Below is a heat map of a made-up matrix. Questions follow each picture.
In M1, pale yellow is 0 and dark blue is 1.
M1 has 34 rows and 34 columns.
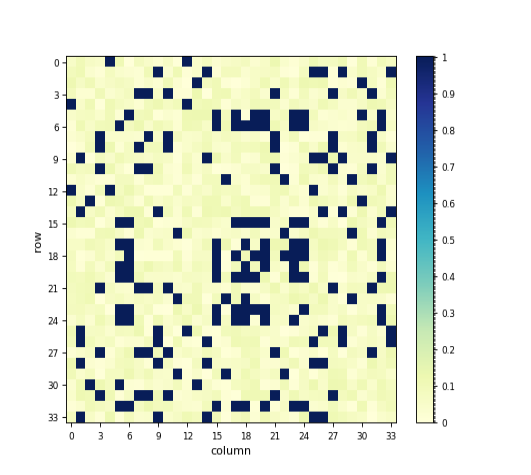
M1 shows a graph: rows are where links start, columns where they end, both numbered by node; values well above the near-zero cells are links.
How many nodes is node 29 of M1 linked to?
3
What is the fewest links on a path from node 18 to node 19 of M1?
1
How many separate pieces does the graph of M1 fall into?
3
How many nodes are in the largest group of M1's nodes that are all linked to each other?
8
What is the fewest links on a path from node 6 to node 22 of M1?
2
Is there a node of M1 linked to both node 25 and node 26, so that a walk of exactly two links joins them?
yes
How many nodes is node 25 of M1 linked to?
6
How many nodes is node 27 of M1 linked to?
6
